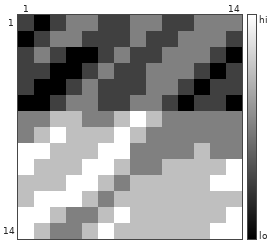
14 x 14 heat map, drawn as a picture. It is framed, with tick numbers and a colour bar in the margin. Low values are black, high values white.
The bottom part is higher, past a seam about 40% of the way down. The ninth with the lowest average is the top left. Streaks slant up to the right. The bottom right is the smoothest part.
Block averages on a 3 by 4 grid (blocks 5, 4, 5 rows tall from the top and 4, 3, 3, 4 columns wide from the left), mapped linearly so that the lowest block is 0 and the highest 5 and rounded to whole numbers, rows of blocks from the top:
0 1 1 1 / 3 4 3 2 / 5 5 4 5
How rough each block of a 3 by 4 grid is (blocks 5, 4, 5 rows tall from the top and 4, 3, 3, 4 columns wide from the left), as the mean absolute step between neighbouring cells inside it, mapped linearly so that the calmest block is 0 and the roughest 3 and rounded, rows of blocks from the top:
2 2 1 2 | 3 2 2 1 | 2 3 0 1
